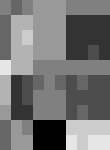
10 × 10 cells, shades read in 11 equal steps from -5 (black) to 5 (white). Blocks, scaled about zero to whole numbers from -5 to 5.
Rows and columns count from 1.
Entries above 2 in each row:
0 0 1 0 1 0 0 0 4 4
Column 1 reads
0 -1 -1 -1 4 2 2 1 -1 -1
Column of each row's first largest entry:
4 2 3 2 1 1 1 1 7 7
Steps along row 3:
up up down same same down same same same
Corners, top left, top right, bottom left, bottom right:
0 0 -1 4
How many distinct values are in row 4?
5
